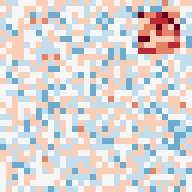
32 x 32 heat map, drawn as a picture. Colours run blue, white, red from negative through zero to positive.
Overall the values sit about 50% of the way up the scale. An odd patch, higher than its surroundings, sits in the top right. No row or column stands out. No regular stripes run through it. The ninth with the highest average is the top right.
